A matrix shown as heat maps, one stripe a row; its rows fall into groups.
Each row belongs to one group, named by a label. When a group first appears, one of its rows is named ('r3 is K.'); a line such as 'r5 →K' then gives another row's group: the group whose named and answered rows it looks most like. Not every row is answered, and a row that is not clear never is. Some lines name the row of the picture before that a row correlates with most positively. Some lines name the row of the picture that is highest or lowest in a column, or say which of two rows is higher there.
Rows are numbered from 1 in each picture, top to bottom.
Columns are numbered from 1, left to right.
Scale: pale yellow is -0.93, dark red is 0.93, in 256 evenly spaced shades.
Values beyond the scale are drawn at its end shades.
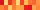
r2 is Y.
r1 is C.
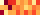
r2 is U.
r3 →C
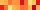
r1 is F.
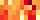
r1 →Y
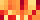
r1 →F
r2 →F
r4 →C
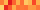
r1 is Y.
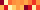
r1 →C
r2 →Y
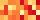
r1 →F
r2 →Y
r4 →F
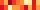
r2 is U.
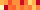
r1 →F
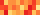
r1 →C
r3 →Y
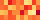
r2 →Y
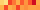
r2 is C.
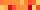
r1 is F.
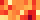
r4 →Y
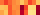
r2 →F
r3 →F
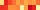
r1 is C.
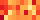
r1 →U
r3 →Y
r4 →C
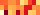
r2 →Y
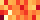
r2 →F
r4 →C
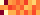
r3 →C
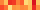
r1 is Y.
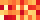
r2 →C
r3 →F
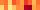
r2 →Y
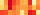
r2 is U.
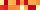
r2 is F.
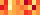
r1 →Y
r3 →Y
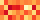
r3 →Y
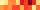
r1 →Y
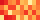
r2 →C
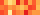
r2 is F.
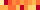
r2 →F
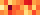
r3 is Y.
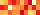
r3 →F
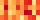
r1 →Y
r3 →Y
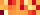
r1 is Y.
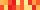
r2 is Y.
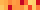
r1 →F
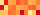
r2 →C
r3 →F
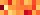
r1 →U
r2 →C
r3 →Y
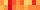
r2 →U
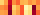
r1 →U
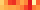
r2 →Y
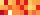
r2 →F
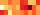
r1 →F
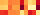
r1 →F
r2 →F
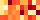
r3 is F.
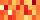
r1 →U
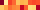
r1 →C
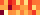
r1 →C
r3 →C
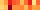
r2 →U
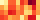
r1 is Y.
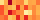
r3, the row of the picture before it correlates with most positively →3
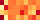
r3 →F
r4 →C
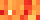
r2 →Y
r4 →F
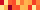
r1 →C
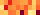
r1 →U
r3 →F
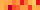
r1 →F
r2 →U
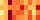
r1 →U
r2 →F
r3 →U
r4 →U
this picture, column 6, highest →2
